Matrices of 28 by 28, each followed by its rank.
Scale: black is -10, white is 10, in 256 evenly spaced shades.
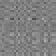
three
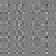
two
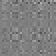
three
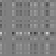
one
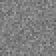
full rank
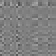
two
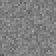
full rank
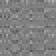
three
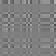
one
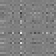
two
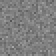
full rank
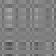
one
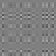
one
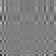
one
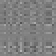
two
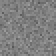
full rank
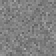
full rank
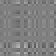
one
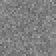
full rank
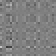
two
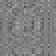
three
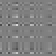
one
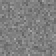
full rank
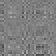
three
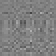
three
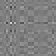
two
